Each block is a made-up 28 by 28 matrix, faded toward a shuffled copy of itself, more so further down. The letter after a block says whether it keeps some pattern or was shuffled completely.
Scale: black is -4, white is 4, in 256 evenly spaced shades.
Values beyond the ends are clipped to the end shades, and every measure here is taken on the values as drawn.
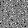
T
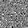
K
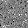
T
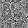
K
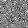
K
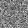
T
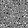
K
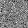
T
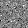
T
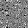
K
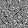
T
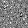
T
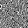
K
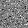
T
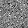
T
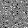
K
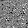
T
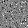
T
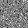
K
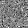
T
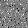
T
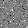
K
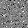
T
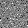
T
